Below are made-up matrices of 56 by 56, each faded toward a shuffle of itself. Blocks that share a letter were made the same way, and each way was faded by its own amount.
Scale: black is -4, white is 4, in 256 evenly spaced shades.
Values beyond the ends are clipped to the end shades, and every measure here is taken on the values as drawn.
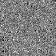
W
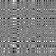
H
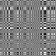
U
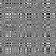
H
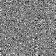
W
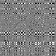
H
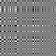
U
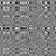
H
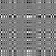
U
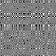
H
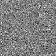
W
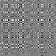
H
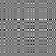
U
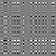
U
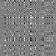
H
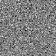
W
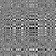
H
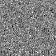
W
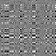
H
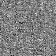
W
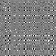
H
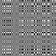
U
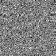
W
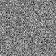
W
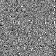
W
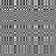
U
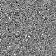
W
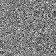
W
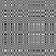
U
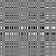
U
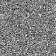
W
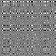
H
